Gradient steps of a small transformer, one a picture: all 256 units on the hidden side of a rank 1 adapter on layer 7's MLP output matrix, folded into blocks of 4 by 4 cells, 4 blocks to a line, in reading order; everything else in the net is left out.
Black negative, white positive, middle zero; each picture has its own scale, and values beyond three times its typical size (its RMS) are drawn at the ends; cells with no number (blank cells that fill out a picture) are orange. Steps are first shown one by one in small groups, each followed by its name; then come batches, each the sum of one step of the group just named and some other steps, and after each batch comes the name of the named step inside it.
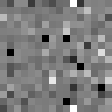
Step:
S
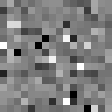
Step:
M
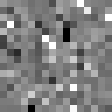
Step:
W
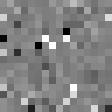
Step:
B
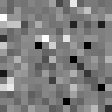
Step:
B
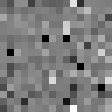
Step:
S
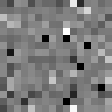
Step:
S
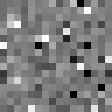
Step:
M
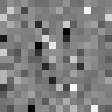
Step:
W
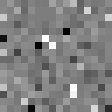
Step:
B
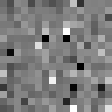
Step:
S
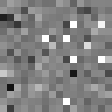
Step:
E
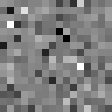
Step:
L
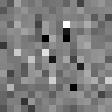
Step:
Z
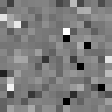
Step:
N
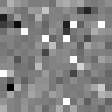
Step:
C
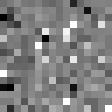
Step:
E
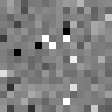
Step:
E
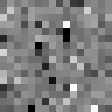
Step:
L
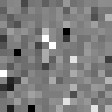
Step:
Z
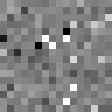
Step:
E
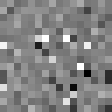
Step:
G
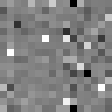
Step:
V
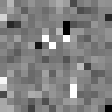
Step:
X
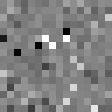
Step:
G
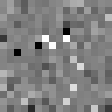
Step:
G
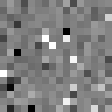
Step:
V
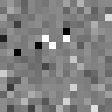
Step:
V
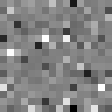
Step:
V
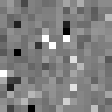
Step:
X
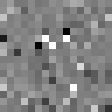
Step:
G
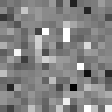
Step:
G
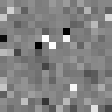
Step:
V
